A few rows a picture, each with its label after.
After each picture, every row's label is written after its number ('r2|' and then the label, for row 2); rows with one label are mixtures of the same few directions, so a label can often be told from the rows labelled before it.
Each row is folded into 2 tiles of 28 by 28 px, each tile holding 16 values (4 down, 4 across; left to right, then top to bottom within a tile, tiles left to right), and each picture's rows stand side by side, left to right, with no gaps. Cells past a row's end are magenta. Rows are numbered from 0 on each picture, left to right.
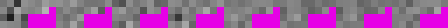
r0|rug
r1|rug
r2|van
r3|rug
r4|rug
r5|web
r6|web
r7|rug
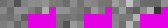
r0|rug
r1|van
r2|rug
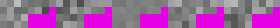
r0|rug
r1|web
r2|van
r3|van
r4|van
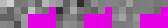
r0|van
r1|web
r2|rug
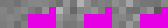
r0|rug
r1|web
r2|rug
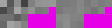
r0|web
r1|van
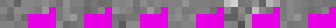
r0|rug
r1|web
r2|van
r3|rug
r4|van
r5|web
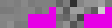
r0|van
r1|rug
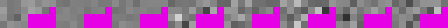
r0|web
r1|van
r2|web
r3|rug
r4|web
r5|rug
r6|rug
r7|rug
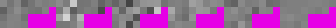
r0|web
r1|rug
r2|rug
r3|web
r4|van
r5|rug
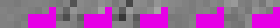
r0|rug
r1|rug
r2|rug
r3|van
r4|van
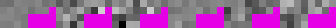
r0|van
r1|rug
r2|van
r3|van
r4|web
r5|van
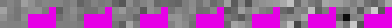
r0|web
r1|web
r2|van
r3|van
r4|web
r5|van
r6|rug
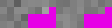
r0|rug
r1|van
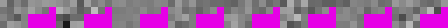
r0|web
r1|van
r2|van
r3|web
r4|van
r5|web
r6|van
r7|rug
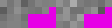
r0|web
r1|rug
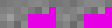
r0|rug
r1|rug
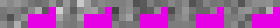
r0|rug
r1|web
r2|web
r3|web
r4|rug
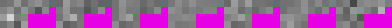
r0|rug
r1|web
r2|web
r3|web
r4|web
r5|van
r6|rug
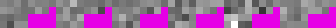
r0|van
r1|rug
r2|rug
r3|web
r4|van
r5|web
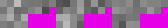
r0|rug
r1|van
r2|van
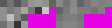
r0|rug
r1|web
